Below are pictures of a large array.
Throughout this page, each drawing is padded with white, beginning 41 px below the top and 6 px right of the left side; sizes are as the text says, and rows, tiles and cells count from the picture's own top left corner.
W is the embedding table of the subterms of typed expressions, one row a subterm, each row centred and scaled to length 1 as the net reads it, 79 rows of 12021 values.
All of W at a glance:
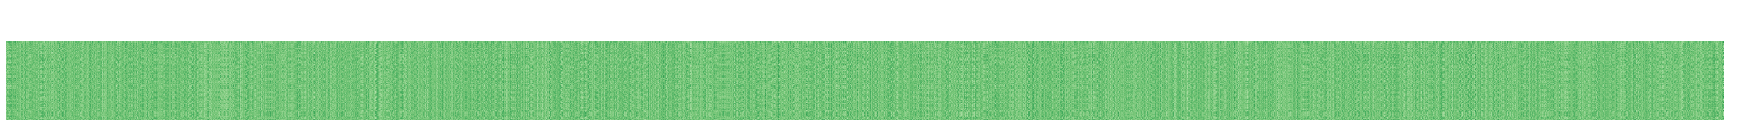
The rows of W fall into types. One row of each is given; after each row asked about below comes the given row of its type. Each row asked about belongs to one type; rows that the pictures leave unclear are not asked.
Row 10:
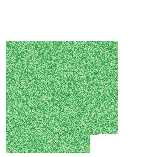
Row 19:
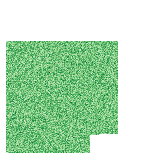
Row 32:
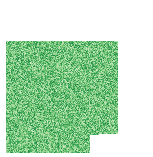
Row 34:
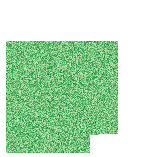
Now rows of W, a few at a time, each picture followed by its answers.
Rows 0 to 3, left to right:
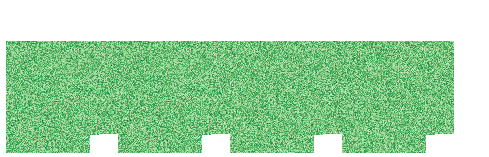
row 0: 32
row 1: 32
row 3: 32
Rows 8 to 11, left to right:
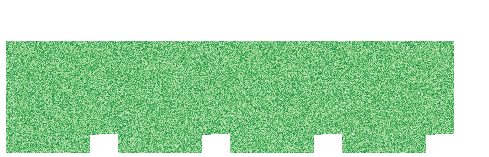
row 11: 32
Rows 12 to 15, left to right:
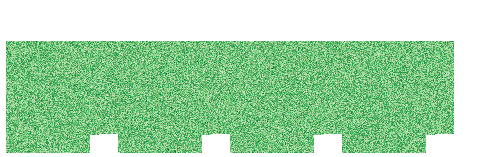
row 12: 32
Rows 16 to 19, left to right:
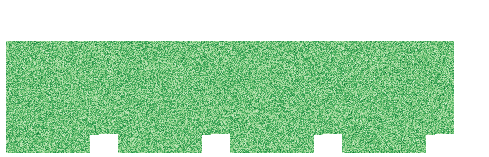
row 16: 34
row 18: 19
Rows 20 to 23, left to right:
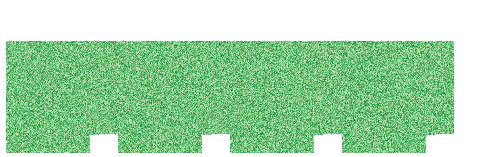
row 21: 34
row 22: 34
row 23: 32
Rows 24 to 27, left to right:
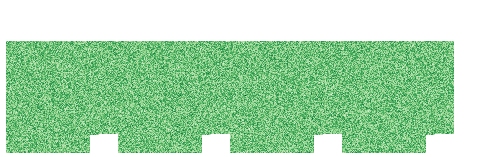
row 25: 10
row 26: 10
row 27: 19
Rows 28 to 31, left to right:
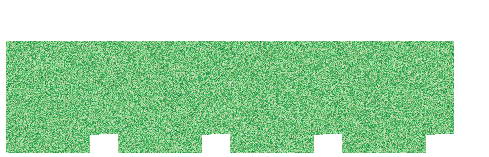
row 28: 19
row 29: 10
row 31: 34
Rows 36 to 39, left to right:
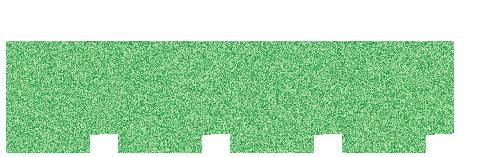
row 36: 34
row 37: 32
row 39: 32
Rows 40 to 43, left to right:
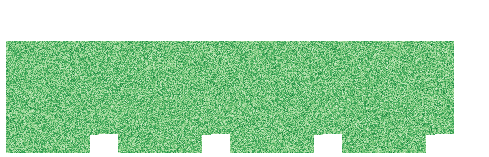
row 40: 19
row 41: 19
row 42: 10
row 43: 34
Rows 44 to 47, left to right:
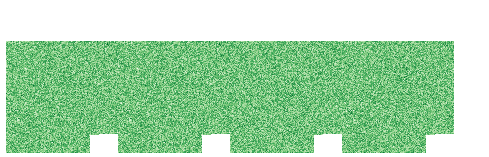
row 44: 34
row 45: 34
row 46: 10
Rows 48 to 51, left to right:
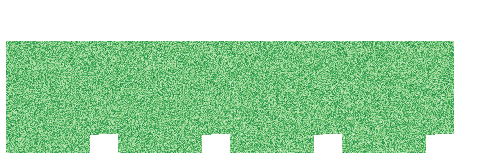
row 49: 19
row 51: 32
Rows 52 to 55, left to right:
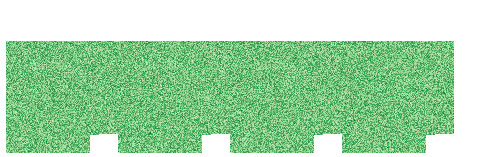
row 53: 34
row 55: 32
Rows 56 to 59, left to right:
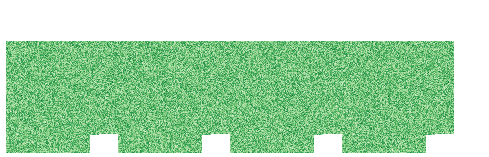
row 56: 32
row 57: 32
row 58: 10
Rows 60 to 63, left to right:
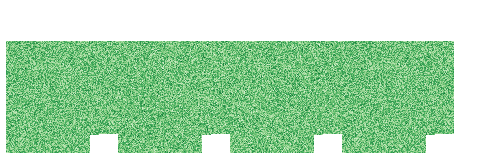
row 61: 34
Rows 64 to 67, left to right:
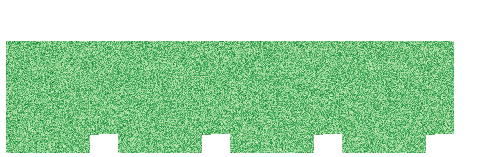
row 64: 32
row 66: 32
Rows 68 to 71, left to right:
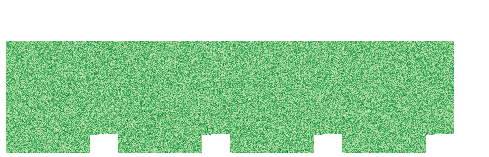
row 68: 10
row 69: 34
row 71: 19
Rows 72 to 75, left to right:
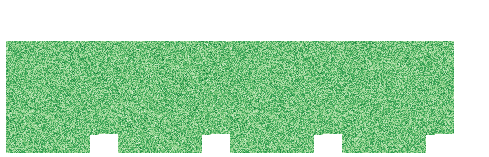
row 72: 19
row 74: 19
